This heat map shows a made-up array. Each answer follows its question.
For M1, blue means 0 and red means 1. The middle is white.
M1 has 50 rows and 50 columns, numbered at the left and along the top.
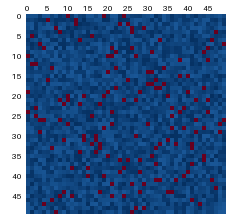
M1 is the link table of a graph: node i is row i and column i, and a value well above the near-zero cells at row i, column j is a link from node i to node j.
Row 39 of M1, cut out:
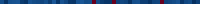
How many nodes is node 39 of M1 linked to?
3
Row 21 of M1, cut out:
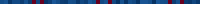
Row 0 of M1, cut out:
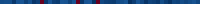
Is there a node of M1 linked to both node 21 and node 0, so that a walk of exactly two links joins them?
yes
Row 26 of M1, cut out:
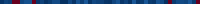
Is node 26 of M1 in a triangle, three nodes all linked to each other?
yes
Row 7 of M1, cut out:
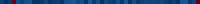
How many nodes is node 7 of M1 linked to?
2
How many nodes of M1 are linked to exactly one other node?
1
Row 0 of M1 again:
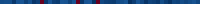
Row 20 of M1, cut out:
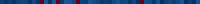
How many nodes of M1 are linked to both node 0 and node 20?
2
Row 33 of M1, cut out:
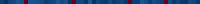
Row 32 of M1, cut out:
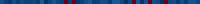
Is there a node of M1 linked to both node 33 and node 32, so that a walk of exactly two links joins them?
yes
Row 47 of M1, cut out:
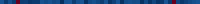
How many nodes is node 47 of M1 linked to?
2
